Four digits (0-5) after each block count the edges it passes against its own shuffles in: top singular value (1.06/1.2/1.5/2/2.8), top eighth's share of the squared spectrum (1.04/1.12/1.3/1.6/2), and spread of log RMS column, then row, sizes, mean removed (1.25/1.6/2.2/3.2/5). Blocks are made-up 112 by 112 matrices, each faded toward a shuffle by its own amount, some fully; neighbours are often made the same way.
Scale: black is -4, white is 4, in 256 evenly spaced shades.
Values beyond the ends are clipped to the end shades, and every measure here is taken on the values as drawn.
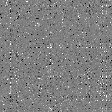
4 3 2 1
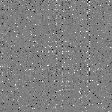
4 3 2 2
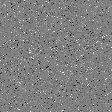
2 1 0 0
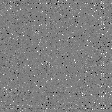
3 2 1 1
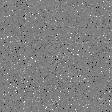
3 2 1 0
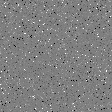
0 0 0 0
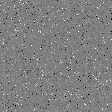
2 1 0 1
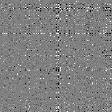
4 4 3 3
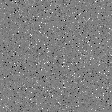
2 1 0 0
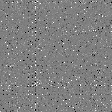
4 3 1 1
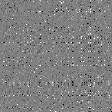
4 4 2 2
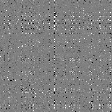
5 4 3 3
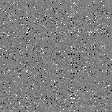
4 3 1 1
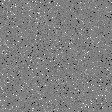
1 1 0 0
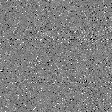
4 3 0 2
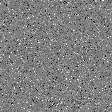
0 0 0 0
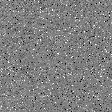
3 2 0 1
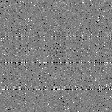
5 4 1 2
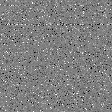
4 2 0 1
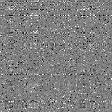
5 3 2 2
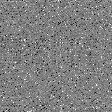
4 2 0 1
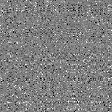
4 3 2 2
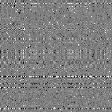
5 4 2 3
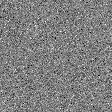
0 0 0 0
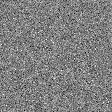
0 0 0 0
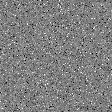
0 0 0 0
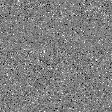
1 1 0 2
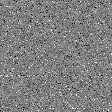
1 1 0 1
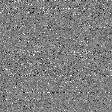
1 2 0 3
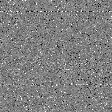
2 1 0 2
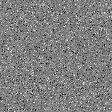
0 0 0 1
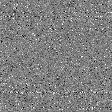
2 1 0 2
